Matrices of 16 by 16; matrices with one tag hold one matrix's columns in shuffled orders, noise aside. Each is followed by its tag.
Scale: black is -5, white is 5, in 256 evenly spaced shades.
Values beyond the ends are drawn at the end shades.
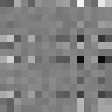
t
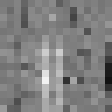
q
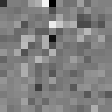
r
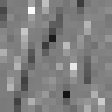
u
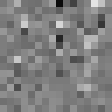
r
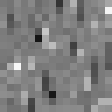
u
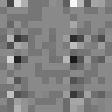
t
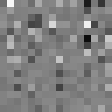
r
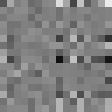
t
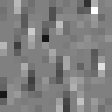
u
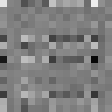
t
